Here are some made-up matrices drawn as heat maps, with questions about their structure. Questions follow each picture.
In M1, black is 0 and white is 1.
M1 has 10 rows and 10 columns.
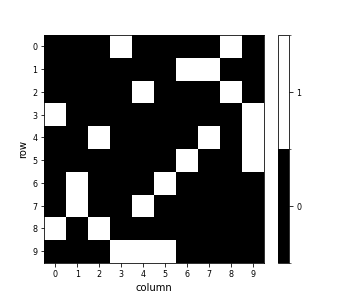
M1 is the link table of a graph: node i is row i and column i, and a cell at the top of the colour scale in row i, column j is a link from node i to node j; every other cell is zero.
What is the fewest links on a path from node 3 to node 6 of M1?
3
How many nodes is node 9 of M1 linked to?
3
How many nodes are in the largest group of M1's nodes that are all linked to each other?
2
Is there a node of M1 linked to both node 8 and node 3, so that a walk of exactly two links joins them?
yes
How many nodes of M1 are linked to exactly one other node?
0
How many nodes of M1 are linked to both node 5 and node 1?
1
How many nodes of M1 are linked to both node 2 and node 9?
1
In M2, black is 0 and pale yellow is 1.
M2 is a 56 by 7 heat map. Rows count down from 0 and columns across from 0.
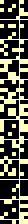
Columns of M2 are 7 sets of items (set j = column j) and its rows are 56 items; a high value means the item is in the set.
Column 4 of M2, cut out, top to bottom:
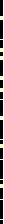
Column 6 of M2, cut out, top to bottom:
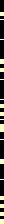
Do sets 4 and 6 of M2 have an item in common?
no
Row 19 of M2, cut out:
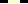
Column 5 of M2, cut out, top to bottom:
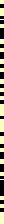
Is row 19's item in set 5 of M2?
no
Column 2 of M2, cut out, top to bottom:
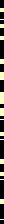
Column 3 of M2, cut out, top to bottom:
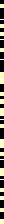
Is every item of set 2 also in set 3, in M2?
no
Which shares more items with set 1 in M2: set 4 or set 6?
set 6
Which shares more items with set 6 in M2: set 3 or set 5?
set 5
